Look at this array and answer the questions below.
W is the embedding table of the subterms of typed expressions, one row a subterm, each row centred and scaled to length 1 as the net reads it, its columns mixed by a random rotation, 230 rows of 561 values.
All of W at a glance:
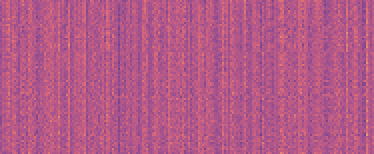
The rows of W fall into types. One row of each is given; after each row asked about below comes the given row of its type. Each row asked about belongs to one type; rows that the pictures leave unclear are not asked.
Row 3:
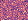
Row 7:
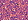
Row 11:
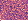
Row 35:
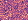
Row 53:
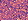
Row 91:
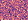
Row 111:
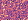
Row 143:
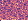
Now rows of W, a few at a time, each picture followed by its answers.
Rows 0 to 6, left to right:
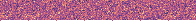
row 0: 35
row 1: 35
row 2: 11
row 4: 7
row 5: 11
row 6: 35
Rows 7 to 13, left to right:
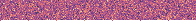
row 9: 3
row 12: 53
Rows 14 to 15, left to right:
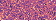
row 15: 7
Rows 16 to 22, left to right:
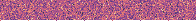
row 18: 7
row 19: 35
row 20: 11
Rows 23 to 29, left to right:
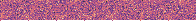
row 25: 35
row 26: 35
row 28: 3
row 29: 11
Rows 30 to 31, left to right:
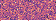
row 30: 3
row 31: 53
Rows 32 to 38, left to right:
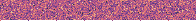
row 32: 11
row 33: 53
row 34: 7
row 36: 7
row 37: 7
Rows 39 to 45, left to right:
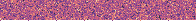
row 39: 143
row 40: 53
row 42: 91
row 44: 111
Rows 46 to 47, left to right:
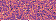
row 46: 11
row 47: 11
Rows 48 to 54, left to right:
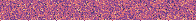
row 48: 11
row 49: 7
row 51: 91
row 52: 11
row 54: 143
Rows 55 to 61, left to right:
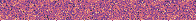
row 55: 143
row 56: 111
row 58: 111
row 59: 7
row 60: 3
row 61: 35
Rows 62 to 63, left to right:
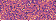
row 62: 11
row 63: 35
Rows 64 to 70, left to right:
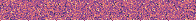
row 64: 11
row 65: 53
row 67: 7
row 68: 91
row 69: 7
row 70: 53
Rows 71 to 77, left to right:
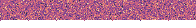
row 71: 7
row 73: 143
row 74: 7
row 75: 91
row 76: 143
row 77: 7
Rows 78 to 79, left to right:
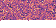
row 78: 53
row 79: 3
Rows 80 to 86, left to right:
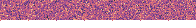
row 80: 111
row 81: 111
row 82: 53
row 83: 3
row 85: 11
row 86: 3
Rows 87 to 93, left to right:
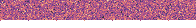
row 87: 3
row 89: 35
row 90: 111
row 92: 53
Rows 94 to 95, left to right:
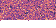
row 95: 53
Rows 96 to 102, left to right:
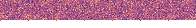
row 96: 35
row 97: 143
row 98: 11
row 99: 11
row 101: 53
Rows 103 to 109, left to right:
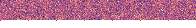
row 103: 53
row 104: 91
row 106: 3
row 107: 35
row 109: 7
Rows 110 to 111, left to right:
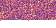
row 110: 11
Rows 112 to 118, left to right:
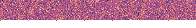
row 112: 3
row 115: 91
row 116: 7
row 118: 7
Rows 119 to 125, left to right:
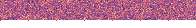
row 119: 35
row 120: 143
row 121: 11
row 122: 143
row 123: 11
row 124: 3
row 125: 7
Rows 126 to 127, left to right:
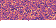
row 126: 3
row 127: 35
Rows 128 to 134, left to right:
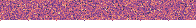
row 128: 11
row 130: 11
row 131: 143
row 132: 143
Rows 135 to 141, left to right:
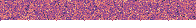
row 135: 35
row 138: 143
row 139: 91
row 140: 35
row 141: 91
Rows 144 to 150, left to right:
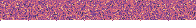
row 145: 7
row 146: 7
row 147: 111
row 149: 11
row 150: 7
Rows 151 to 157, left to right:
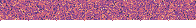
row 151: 143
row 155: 91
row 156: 35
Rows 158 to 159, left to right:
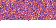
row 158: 11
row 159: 35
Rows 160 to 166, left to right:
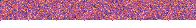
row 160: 53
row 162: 111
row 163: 53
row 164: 143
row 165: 11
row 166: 11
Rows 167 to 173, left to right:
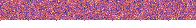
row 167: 7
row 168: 3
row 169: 91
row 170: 11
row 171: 35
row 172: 3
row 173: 35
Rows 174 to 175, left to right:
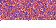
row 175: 7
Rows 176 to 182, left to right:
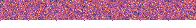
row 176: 3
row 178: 53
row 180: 53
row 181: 3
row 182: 53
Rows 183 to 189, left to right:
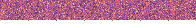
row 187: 3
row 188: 11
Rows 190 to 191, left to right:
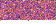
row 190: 111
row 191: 53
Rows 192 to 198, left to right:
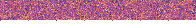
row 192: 35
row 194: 143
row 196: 143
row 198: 3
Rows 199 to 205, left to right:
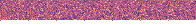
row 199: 7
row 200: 7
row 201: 11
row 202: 53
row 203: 7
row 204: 111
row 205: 111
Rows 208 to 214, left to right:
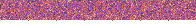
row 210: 91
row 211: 35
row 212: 35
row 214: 53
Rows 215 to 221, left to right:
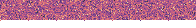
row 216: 91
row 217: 35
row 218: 53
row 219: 3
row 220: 143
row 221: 7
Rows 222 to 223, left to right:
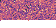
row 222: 53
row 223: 11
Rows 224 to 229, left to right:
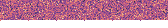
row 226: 35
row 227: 53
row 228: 35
